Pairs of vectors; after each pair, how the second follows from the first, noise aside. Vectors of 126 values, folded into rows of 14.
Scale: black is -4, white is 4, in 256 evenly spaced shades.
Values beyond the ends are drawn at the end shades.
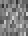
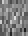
reversed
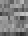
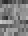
reversed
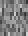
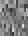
wrapped around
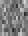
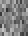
wrapped around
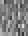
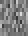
wrapped around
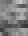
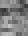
reversed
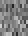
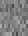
shrunk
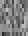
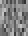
reversed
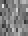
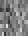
wrapped around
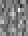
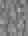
shrunk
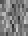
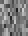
wrapped around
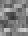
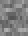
shrunk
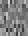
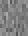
shrunk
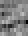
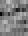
reversed
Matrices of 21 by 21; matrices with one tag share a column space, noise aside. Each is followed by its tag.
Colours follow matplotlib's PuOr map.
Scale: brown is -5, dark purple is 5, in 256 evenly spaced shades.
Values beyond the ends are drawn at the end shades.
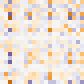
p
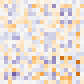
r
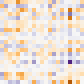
p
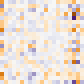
p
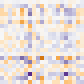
r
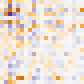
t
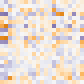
t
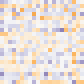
p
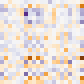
r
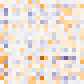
r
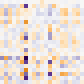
r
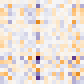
r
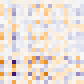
r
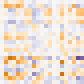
r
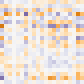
t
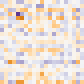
p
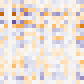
t
